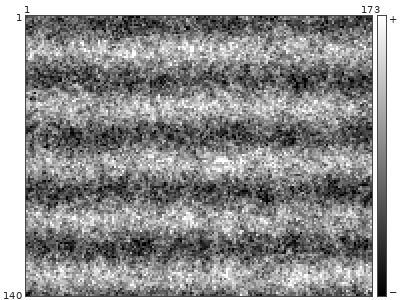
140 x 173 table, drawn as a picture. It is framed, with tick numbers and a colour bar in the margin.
The texture is blotchy. Stripes running across repeat 5 times from top to bottom. No seam splits the table. No overall slope runs across the table. On average the colour sits 50% of the way up the scale.
